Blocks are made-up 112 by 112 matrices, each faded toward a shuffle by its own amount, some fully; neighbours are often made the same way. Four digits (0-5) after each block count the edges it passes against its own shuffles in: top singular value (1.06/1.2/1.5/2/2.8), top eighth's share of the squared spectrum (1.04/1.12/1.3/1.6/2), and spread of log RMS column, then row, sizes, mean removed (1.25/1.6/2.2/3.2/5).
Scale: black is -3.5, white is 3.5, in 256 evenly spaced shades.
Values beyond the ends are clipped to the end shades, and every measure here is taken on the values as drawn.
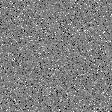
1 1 0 0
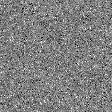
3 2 1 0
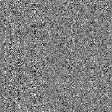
4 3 3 1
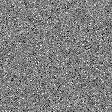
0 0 0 0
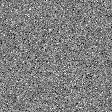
0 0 0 0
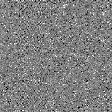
4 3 1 1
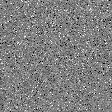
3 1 0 0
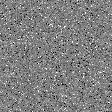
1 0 0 0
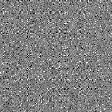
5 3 2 2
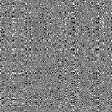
5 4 3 3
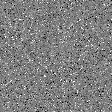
0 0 0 0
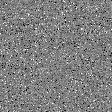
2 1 0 0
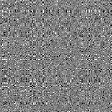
5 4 3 3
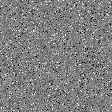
1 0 0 0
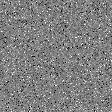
2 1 0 0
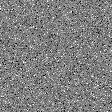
0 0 0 0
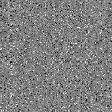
4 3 2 1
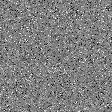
0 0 0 0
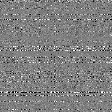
3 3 2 4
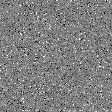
1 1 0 2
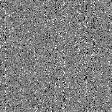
1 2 3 0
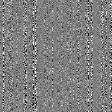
3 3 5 0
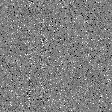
1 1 1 0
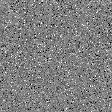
0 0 1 0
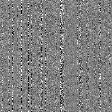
2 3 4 0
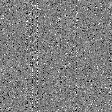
2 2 3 0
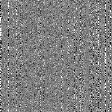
2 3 4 0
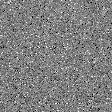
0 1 0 1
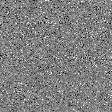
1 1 0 3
